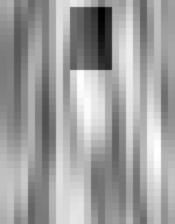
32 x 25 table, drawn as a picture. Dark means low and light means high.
Calmest part: bottom middle. Roughest part: top middle. Odd patch: lower, in the top middle. Grain: streaks running down. Ninth with the highest average: centre.
